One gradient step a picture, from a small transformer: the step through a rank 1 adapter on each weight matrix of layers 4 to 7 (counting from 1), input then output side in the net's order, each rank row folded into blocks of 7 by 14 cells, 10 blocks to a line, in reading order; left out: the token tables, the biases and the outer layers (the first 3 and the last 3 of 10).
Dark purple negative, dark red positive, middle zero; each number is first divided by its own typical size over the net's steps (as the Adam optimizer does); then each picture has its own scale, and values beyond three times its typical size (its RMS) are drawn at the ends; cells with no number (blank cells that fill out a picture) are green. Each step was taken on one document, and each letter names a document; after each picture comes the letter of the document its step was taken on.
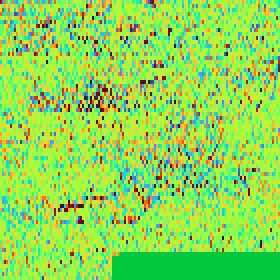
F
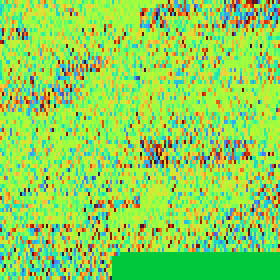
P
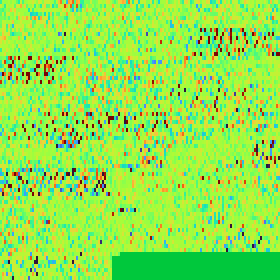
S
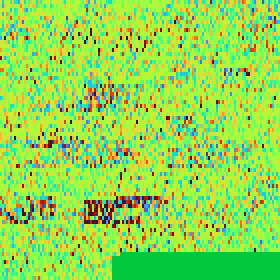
F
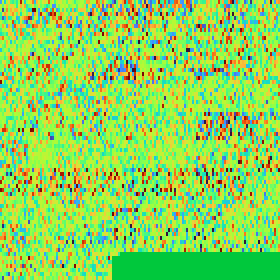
S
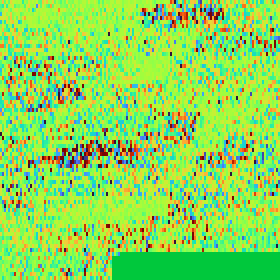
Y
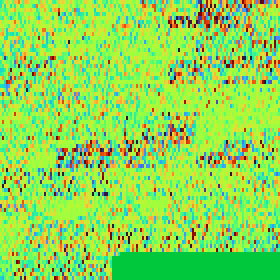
Y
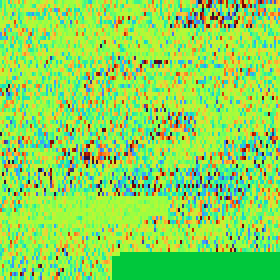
Y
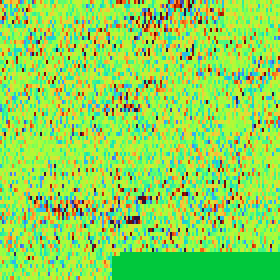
S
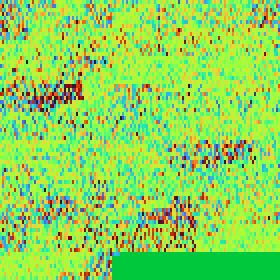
P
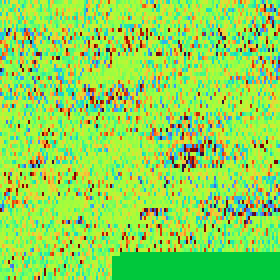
F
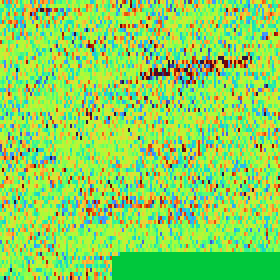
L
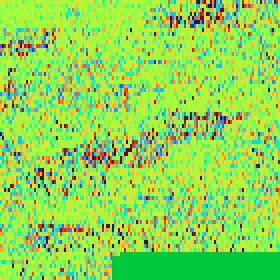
Y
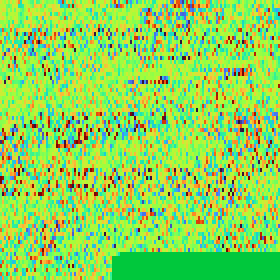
S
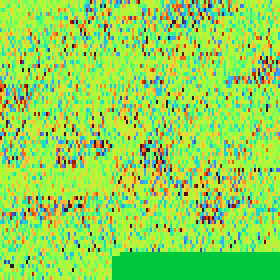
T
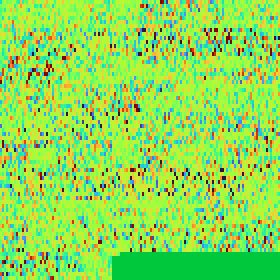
S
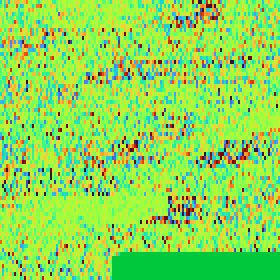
Y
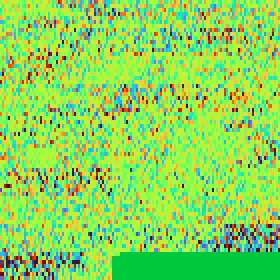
S
